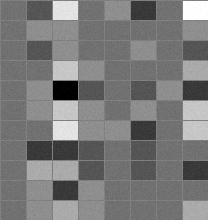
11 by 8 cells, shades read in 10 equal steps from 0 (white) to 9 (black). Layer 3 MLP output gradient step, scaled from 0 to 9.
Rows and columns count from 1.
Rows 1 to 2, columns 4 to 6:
5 4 7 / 5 5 5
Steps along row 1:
up down up down up down down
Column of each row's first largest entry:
6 1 2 1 3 1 6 2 8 3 1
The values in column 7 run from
4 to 5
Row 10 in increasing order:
4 4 5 5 5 5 5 7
